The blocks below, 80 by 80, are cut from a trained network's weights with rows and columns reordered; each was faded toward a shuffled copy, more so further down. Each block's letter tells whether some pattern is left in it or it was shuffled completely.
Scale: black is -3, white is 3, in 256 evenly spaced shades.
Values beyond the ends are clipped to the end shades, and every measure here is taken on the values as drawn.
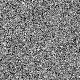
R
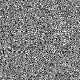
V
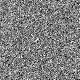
R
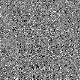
V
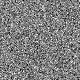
R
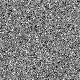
R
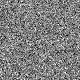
R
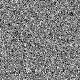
V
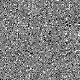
V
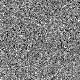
V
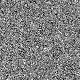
R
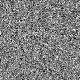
V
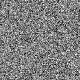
V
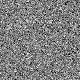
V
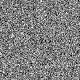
V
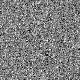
V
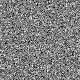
R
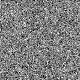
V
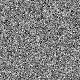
R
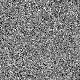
V
